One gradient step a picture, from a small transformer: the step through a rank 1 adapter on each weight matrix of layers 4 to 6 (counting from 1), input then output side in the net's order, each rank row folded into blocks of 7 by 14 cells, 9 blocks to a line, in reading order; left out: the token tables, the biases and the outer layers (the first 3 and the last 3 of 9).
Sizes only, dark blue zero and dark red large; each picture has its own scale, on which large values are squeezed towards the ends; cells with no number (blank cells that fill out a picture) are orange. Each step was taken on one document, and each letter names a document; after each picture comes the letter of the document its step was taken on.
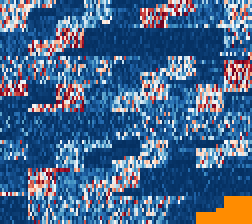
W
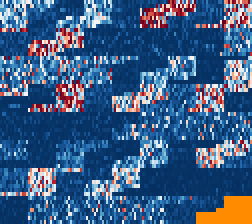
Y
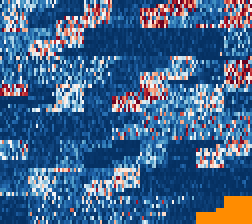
W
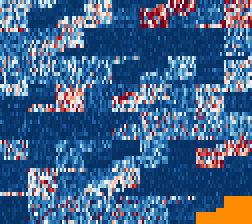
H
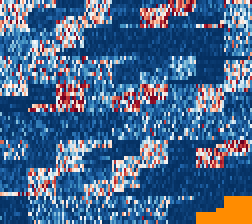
W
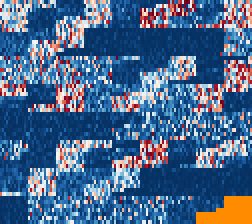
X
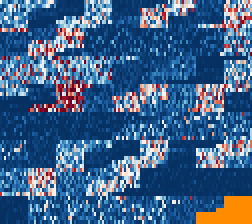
Y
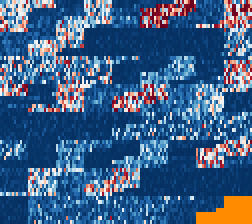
X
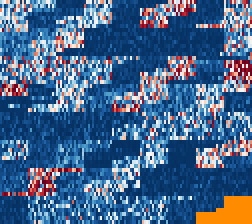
H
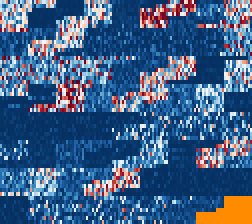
Y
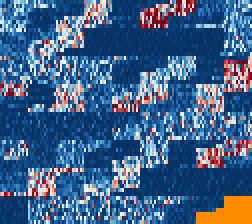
H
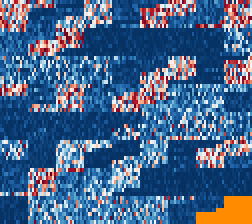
X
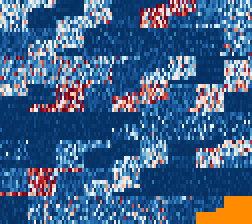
Y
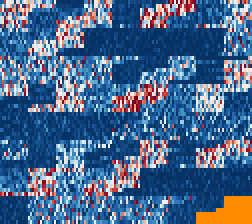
W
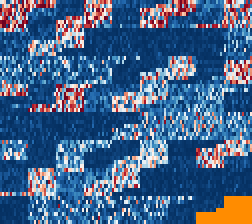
H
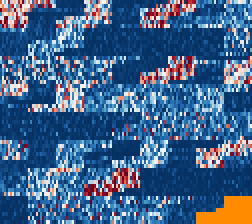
W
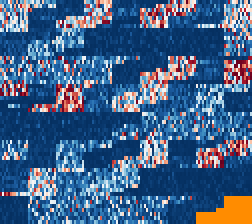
H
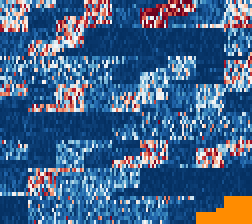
X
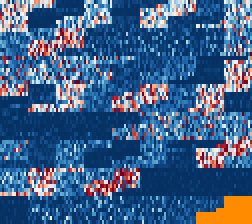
Y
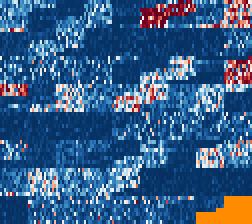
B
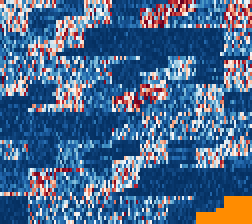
W
